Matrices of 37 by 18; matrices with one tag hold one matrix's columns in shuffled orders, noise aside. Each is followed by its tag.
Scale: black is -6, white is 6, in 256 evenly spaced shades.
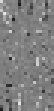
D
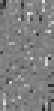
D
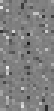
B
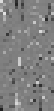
D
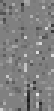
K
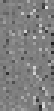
B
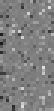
B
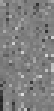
K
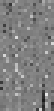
K
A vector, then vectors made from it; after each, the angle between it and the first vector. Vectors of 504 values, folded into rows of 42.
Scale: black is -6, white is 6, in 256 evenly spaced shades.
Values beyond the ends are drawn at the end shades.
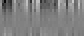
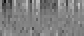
nearly parallel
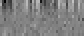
nearly parallel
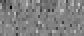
partly aligned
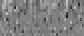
partly opposed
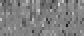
partly aligned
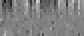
nearly parallel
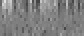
nearly opposite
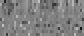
partly aligned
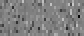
orthogonal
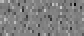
orthogonal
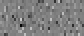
orthogonal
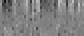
nearly parallel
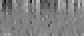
nearly parallel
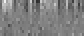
nearly opposite
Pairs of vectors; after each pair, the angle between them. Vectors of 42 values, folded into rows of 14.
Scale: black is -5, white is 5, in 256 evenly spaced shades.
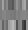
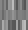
nearly opposite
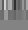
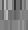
nearly parallel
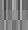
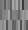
partly aligned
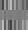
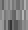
partly aligned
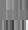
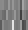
orthogonal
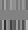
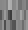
partly aligned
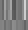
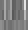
nearly parallel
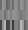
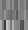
nearly opposite
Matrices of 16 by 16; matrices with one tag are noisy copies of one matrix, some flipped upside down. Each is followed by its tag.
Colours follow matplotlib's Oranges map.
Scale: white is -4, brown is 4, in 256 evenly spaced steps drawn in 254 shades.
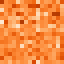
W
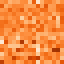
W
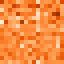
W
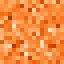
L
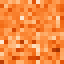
W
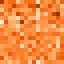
W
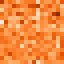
W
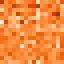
W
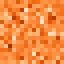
L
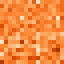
W
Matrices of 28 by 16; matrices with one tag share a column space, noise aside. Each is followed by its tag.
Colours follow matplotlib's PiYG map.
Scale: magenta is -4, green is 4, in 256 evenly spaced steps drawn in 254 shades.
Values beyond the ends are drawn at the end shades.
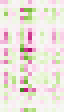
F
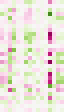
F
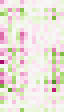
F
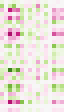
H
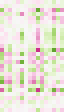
F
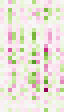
F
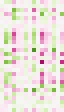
F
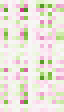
H
